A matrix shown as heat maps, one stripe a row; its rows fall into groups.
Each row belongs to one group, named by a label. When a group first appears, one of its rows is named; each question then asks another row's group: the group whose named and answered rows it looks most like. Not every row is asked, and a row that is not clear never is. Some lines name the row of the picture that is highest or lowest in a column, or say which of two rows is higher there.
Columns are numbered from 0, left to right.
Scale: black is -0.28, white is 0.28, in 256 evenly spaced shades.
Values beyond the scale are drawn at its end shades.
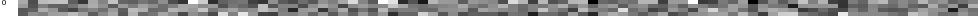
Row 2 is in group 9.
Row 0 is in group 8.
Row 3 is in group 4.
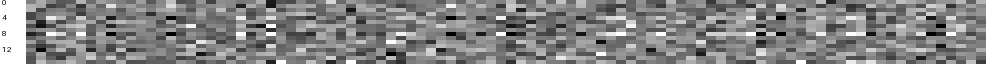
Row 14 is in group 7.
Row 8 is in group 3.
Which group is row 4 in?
3
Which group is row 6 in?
3
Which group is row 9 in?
7
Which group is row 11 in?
3
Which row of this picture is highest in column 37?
8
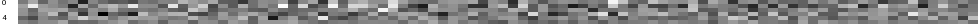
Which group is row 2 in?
8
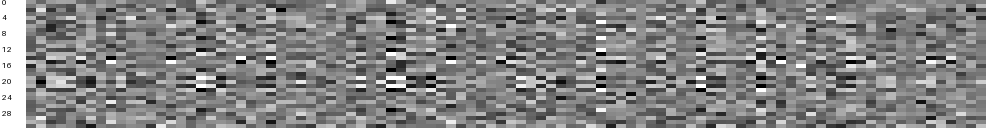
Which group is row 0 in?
8
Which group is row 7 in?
9
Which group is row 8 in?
7
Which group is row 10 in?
4
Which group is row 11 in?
3
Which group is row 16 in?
4
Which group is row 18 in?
9
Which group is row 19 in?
8
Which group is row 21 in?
8
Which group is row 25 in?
7
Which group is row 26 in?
3
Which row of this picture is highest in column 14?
15
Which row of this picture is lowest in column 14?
14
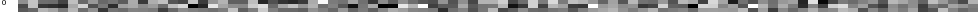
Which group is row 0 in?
9
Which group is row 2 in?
3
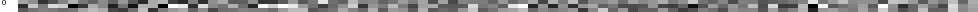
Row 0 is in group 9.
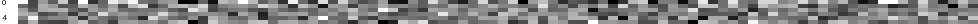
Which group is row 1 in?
9
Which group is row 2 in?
8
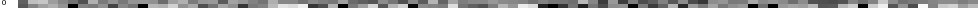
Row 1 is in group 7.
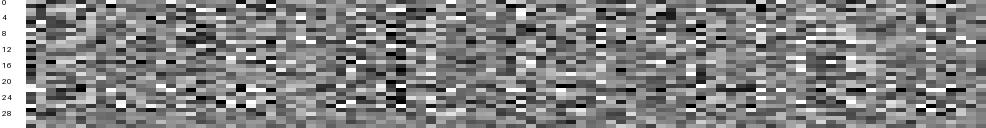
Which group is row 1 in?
3
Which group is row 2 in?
8
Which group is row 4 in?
7
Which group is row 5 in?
7
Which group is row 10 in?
4
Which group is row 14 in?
4
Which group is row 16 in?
4
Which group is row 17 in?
4
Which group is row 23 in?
7
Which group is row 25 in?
4
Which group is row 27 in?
7
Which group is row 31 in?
4
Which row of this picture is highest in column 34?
7
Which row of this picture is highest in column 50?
15
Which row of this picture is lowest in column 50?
7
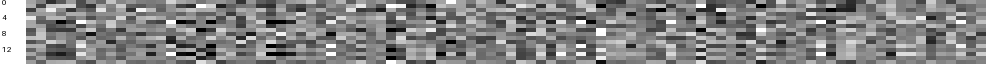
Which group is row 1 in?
8
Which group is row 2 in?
9
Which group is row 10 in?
3
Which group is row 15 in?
8
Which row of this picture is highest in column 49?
1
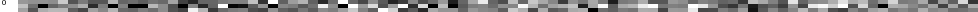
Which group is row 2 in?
8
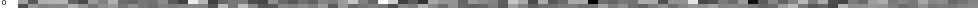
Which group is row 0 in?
8
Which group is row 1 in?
4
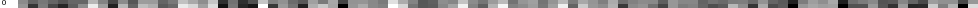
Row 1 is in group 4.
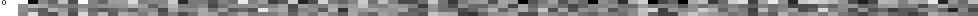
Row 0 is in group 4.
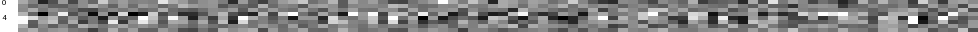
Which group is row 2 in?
4
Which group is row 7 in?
4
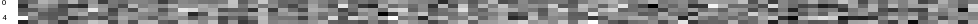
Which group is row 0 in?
3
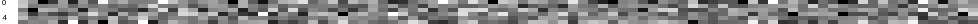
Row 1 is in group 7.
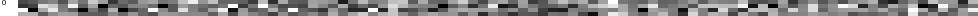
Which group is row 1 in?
3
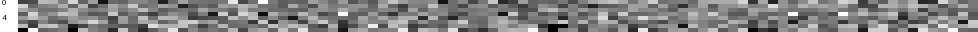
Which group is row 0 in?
3
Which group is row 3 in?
4
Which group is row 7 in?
7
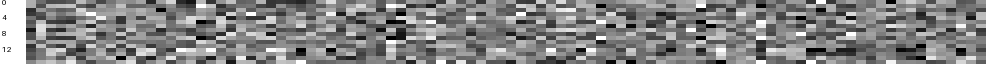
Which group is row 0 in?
9
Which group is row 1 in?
8
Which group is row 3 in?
4
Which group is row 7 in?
7
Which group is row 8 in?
4
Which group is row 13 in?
9
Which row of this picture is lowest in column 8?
12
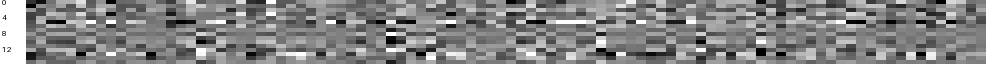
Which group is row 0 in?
3
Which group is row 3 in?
3
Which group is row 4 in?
4
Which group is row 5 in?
7
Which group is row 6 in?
3
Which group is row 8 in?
8
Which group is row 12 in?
8
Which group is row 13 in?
7
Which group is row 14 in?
7
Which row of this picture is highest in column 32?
5
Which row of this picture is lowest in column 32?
13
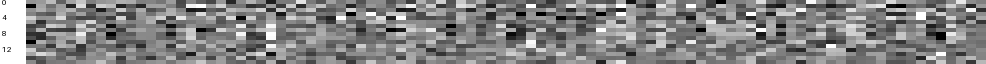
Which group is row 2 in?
4
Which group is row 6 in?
3
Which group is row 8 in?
3
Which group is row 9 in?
3
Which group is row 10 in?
4
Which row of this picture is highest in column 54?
1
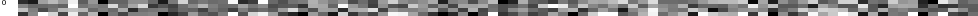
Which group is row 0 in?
3
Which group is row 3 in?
3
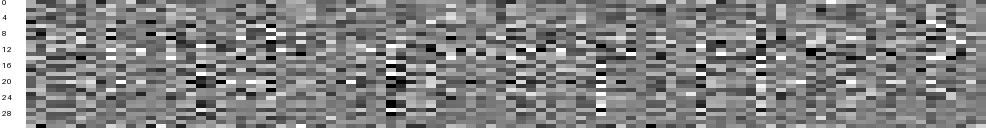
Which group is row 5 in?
7
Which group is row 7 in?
3
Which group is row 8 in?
7
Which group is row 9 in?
3
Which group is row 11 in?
8
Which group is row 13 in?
9
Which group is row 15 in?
8
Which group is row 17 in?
7
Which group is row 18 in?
8
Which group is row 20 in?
4
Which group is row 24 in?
3
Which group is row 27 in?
8
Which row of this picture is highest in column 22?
20
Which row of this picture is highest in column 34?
12
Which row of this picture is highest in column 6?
20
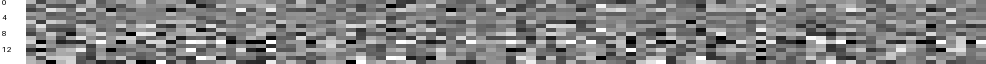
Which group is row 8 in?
9
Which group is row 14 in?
8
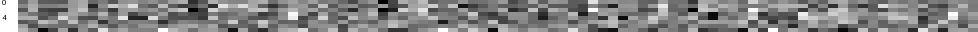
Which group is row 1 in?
4
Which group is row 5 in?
3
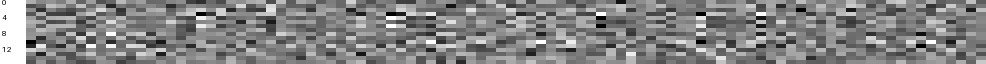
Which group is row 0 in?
4
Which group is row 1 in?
3
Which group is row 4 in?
8
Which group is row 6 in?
8
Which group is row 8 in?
7
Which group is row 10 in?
7
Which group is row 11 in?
7
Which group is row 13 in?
9
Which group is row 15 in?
9
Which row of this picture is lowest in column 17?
3
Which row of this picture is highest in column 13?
12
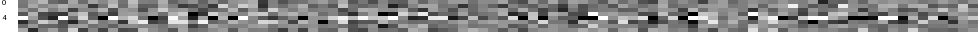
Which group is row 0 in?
9
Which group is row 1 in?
4
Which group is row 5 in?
9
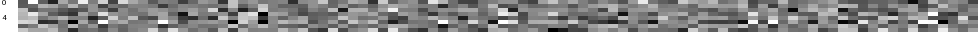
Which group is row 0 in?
7
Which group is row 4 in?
4
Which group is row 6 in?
3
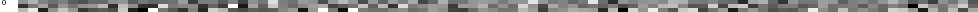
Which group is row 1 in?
7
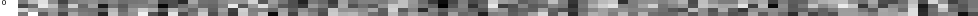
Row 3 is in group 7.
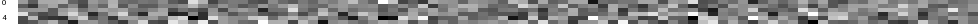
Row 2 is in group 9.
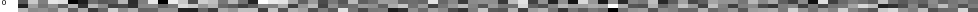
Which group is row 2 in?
4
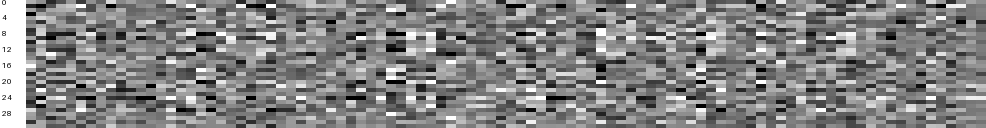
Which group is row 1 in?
3
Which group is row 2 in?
8
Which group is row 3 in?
4
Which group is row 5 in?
9
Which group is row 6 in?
4
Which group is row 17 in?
8
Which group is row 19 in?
8
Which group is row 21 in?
7
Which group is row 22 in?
9
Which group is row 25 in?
4
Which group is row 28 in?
8
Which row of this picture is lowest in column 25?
27
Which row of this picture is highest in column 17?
17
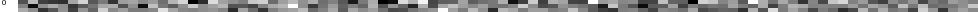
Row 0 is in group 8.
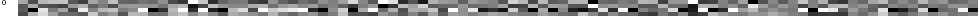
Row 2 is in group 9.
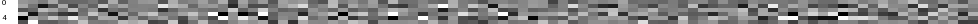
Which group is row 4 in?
4
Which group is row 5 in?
7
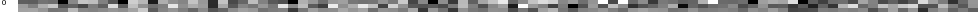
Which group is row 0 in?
9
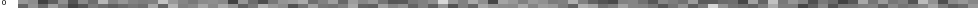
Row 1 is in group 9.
